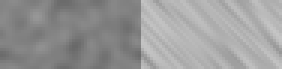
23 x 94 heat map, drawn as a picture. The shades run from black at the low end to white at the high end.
It is made of 1 by 2 panels. Panel 1,1: middling, blotchy, faint in contrast. Panel 1,2: high, slanting down to the right, faint in contrast.
